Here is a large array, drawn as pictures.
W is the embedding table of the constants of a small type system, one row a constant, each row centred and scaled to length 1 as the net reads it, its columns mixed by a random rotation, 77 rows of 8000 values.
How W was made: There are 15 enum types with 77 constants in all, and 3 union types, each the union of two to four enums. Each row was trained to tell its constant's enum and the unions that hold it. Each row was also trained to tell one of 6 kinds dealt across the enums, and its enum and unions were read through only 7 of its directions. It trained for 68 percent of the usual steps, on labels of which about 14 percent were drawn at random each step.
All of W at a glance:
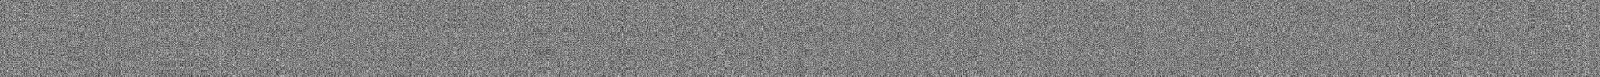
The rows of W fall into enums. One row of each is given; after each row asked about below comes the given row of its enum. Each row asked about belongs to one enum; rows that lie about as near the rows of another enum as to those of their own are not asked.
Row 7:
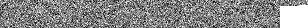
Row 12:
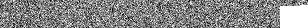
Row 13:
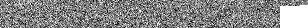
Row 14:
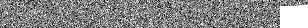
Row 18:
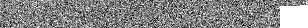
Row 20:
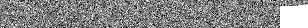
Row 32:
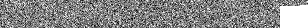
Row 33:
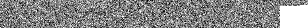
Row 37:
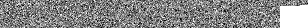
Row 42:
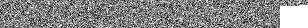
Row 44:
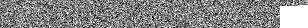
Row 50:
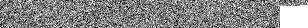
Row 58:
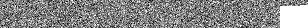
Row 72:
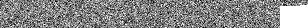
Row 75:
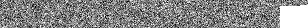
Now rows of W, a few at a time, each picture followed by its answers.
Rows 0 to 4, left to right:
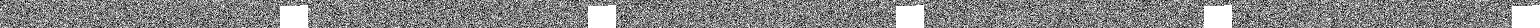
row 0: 37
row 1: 13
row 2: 14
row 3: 75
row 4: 14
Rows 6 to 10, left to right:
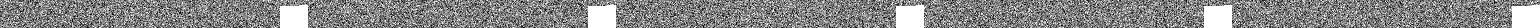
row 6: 42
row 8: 42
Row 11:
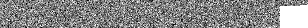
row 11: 58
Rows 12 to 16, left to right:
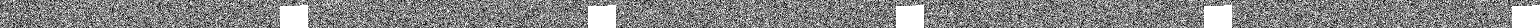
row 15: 20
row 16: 58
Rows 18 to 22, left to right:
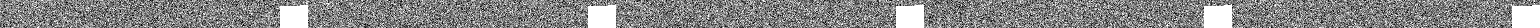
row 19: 32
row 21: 75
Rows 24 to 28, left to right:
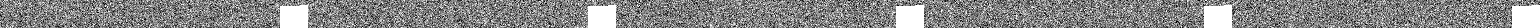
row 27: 20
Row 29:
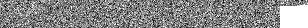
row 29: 44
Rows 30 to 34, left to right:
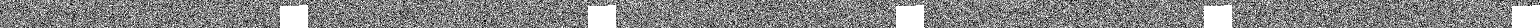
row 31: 7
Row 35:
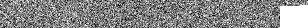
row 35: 32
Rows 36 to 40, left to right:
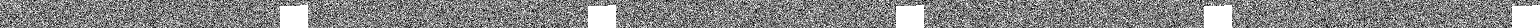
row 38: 20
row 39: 58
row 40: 32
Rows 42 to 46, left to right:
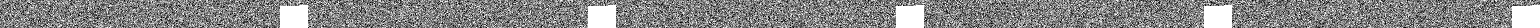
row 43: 58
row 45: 75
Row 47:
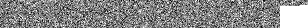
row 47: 13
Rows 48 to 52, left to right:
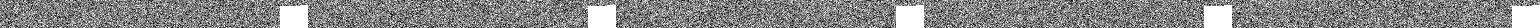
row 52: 13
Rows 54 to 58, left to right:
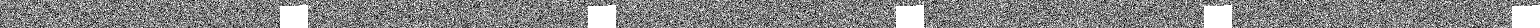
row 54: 7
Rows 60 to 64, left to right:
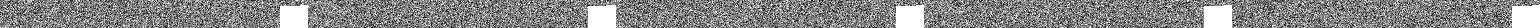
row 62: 75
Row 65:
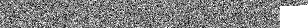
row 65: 14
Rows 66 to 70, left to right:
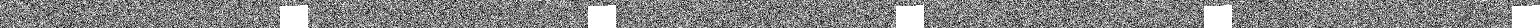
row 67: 13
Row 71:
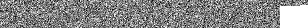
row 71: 14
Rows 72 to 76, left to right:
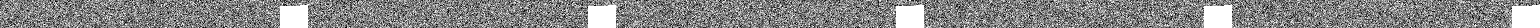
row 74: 44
